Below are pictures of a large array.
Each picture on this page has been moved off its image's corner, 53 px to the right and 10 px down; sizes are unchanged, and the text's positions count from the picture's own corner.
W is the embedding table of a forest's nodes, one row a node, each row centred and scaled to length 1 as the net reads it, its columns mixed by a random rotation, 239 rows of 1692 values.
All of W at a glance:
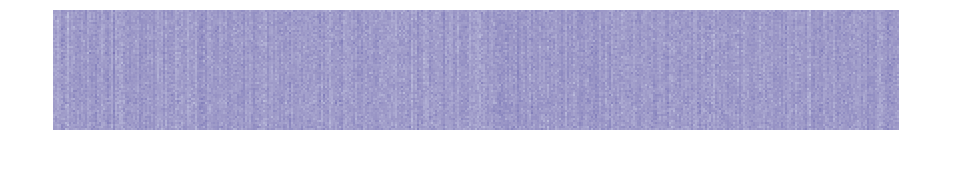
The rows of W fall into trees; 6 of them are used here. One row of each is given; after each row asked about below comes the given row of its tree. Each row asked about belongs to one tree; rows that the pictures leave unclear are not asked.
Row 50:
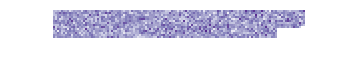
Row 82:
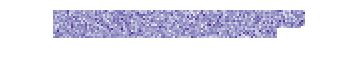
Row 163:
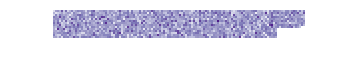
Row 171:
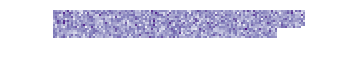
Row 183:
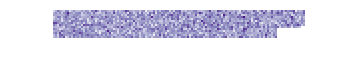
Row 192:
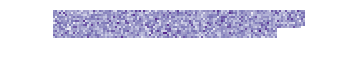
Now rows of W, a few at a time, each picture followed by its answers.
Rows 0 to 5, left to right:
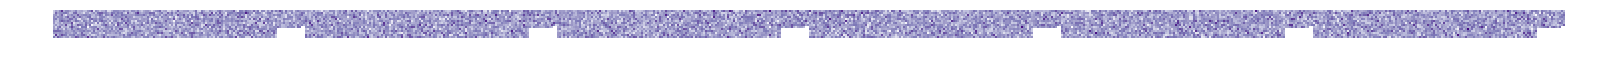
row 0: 82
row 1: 163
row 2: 183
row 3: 50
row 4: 171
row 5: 171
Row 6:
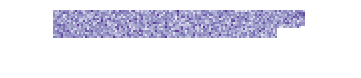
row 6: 82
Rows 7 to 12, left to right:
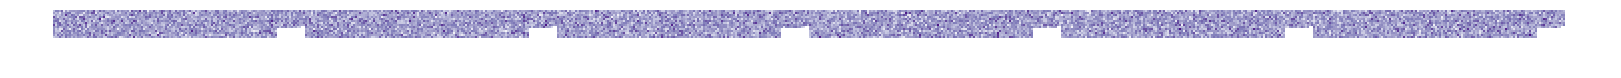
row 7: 163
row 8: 163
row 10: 183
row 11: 171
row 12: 171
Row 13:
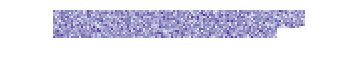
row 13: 82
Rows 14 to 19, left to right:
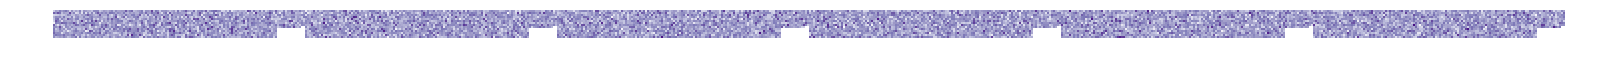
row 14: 171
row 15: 163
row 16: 163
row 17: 82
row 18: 163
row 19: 171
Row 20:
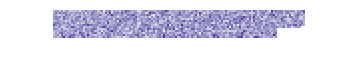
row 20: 183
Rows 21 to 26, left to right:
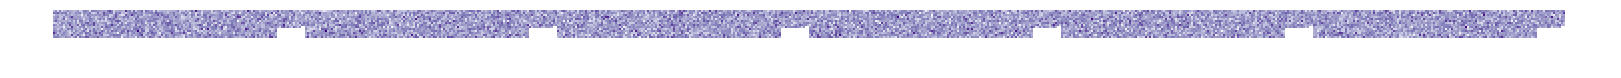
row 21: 171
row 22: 183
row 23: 163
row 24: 82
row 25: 163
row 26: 183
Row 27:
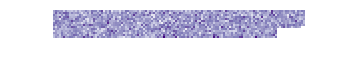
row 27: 183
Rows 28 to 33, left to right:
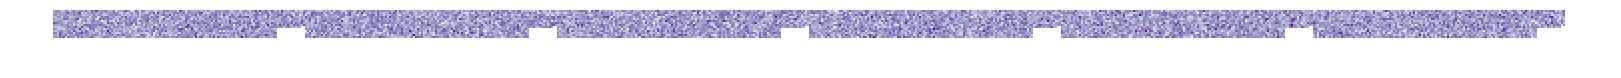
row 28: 183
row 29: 50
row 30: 163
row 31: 171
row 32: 171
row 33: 183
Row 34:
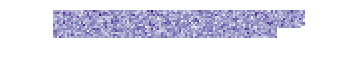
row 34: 171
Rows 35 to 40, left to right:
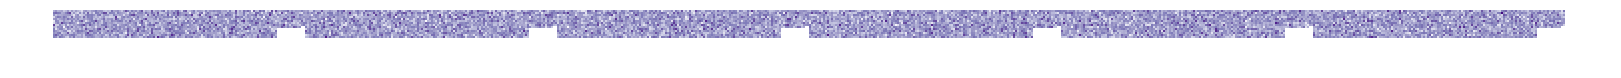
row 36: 82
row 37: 171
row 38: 171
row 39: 171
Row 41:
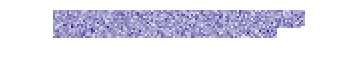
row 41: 82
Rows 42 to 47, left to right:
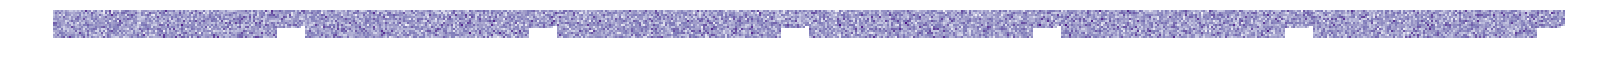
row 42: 183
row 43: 82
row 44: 171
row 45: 171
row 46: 82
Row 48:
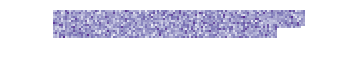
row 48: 183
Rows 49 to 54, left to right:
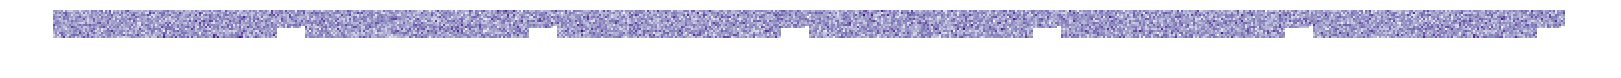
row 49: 183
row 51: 163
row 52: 171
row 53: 163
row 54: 183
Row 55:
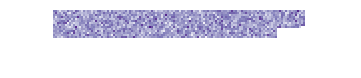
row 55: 192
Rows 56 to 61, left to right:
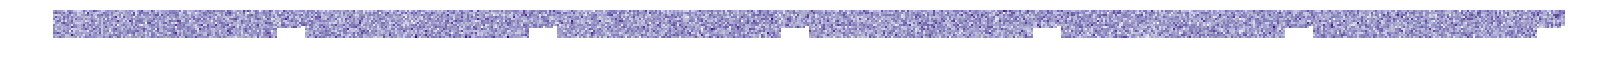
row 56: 171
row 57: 183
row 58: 171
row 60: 50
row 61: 82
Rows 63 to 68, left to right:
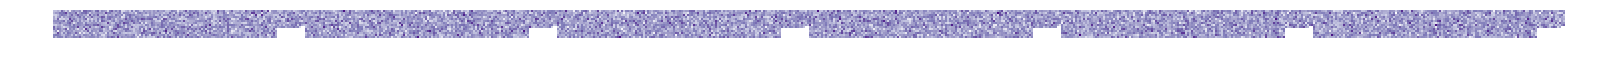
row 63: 50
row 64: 82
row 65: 163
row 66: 163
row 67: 171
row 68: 171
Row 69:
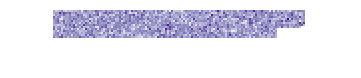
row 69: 50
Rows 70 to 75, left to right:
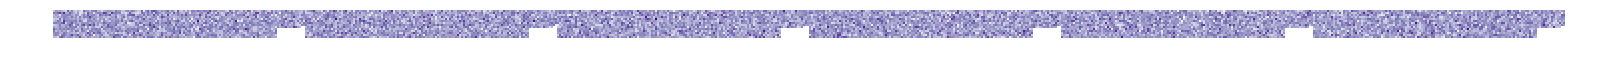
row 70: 171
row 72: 82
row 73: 82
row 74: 82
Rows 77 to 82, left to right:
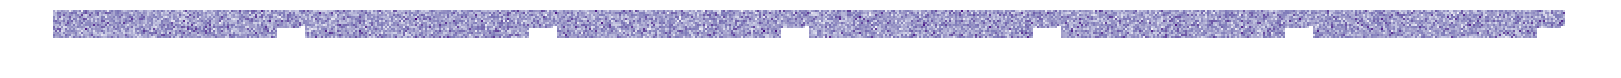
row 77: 50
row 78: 183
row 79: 82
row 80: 163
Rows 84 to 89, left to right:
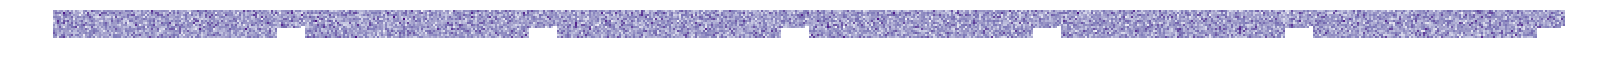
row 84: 171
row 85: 82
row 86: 82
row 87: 82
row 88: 171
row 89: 192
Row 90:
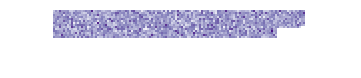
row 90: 82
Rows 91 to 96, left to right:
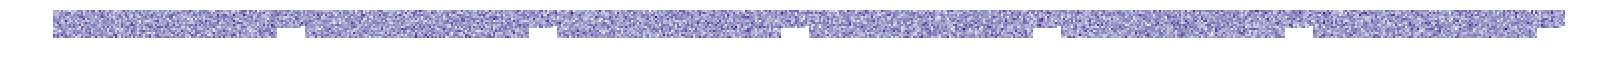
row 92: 183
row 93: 183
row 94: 171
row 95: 171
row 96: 171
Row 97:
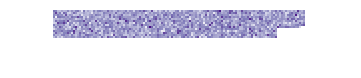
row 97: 192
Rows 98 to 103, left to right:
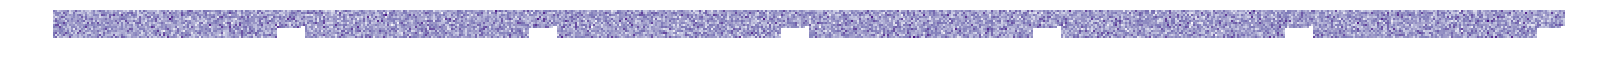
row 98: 192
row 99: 171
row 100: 82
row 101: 171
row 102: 163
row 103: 82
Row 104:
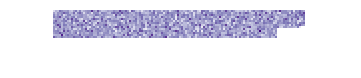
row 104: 82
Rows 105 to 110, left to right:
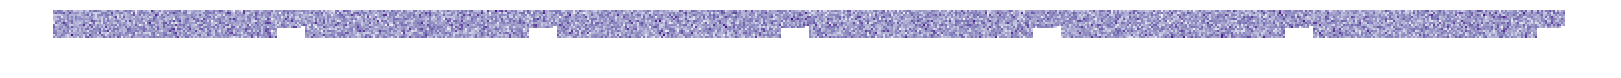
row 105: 171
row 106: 171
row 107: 192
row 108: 163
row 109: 183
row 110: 183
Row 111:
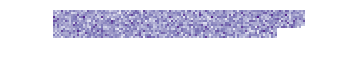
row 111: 163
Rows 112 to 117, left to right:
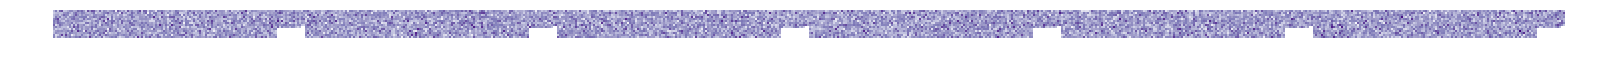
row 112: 163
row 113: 192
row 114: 82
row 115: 183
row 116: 171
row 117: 82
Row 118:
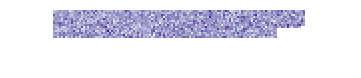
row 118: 183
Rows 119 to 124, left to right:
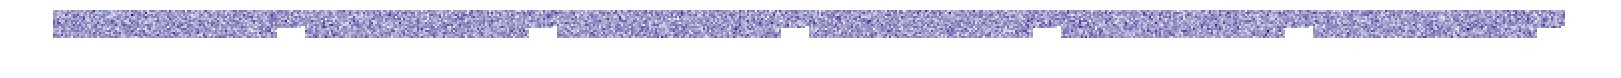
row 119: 163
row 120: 82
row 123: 82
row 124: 171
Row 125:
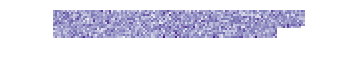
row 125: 183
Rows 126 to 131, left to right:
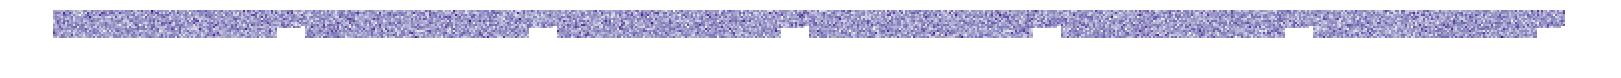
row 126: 171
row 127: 82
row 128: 82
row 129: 163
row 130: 163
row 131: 183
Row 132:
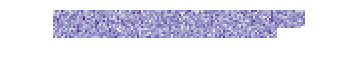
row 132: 163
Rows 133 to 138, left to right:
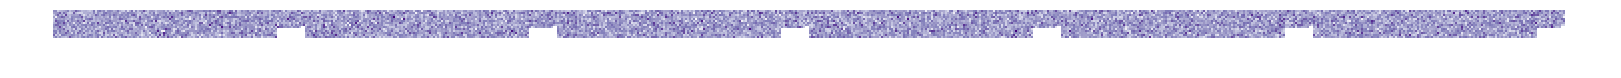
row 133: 192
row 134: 82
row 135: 171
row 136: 82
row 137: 163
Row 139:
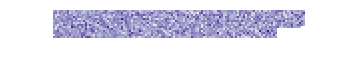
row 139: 82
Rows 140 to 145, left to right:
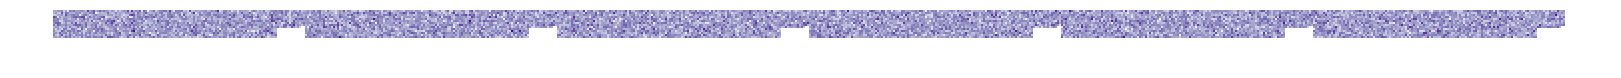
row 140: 163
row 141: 82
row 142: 50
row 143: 82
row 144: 163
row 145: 192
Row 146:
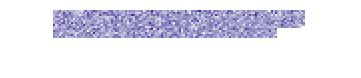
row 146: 171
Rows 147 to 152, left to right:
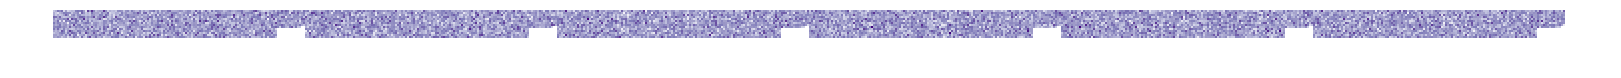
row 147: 163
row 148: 50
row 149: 163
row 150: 82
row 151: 82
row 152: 163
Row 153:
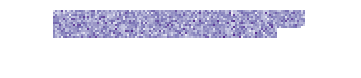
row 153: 163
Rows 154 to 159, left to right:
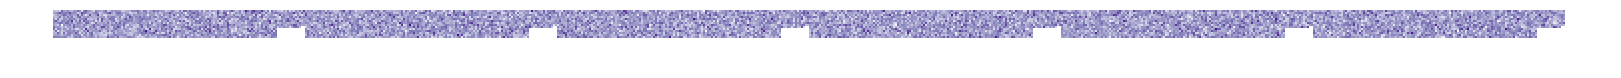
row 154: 50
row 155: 82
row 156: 82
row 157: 183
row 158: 171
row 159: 171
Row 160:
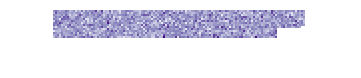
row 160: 183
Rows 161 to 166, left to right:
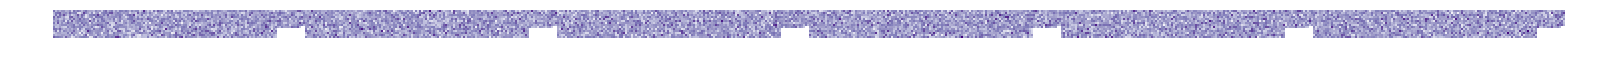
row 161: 50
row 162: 82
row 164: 163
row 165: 183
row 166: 82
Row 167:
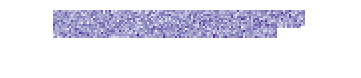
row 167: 183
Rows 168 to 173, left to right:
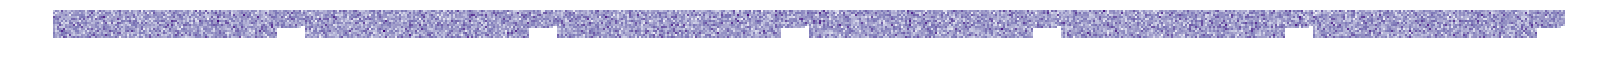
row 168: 163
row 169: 163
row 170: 163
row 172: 183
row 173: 163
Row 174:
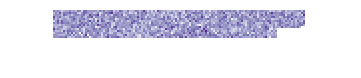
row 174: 50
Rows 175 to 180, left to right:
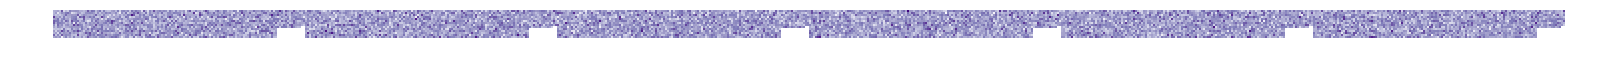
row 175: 163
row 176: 183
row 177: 171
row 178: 171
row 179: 183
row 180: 163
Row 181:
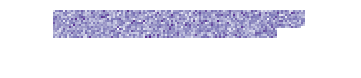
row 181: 163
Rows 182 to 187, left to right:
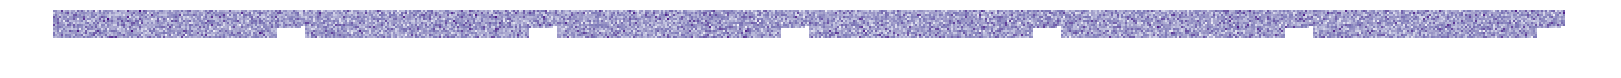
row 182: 163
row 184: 183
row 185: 183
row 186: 192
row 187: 183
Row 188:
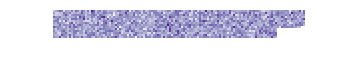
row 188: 163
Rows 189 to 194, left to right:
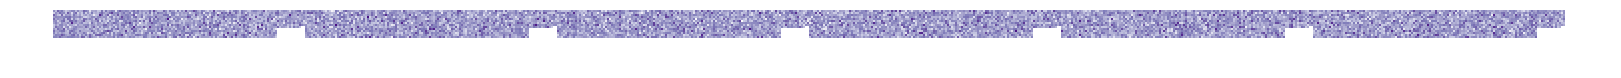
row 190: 171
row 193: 171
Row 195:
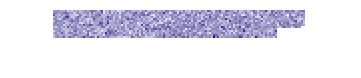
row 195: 183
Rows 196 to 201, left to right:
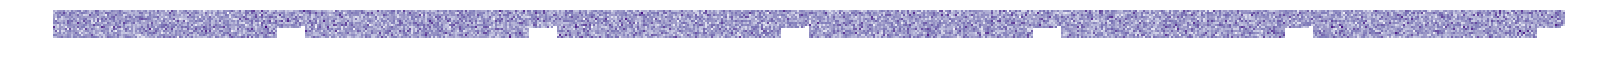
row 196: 50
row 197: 171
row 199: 171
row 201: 82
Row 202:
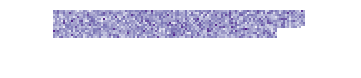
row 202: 171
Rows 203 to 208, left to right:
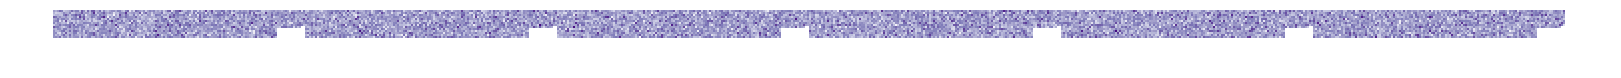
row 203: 163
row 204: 183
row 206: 171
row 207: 183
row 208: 163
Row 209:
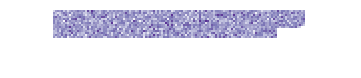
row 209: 163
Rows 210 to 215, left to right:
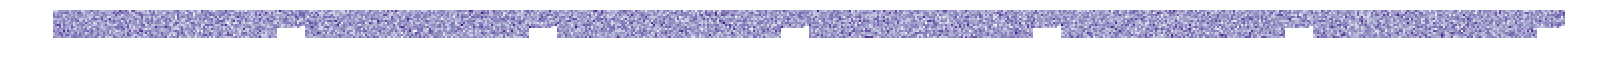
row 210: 82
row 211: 192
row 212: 82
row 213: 163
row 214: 183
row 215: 82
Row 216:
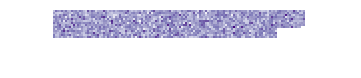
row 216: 163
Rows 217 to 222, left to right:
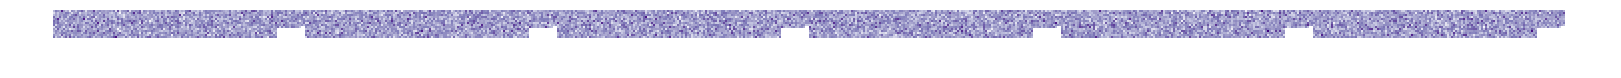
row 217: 163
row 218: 192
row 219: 82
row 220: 50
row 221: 82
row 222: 82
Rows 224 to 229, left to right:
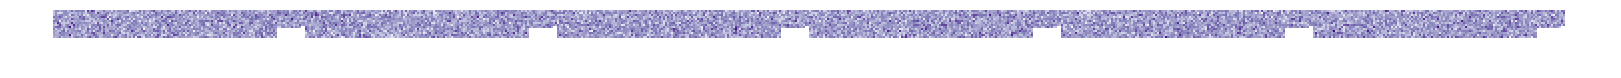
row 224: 163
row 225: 50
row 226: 171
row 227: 163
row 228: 171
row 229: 183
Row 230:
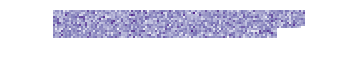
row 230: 163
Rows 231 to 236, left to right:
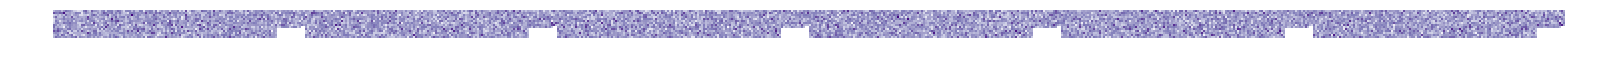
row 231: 171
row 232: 50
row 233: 82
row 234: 82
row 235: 82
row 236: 50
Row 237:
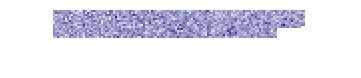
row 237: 171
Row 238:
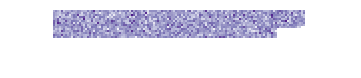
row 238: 163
